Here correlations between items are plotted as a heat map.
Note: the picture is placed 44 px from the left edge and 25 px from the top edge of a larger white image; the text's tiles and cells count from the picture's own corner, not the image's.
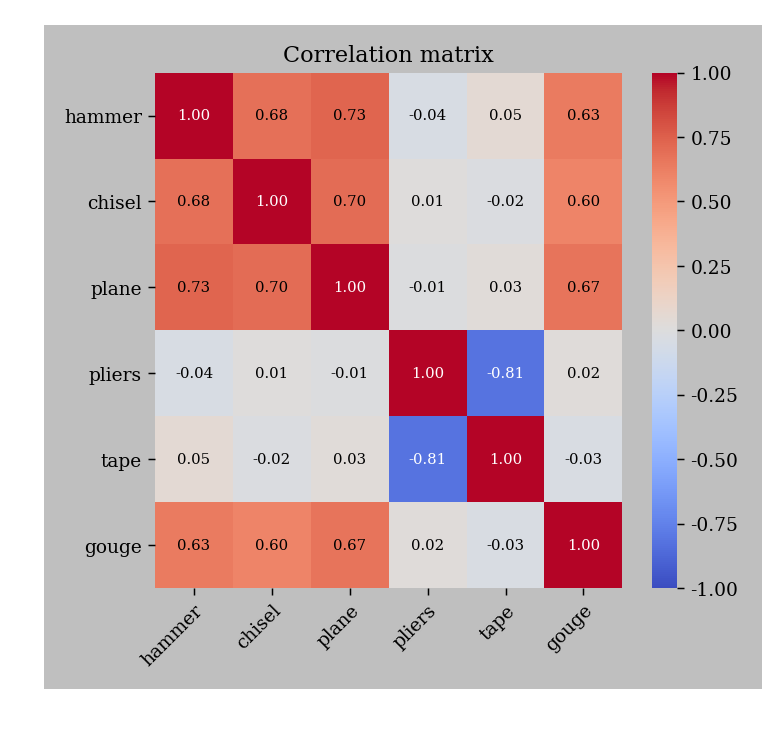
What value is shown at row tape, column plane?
0.03
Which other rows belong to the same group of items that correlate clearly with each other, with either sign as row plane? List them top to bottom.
hammer, chisel, gouge
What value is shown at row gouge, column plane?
0.67
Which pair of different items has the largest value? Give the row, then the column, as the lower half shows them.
plane, hammer
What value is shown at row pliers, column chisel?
0.01
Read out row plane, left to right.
0.73 0.70 1.00 -0.01 0.03 0.67
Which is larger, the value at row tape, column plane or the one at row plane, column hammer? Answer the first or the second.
the second
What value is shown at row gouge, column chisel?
0.60
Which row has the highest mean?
plane
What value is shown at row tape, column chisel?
-0.02
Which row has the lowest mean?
pliers
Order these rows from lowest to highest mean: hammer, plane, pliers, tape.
pliers, tape, hammer, plane
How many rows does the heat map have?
6
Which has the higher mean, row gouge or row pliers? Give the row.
gouge
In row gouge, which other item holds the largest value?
plane
